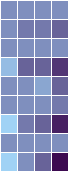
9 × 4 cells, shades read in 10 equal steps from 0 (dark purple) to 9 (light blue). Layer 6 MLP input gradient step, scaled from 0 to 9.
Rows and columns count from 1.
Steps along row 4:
down same down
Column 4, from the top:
6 4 6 2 4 5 1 6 0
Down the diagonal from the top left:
6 5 6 2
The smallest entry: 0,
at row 9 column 4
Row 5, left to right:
6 6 7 4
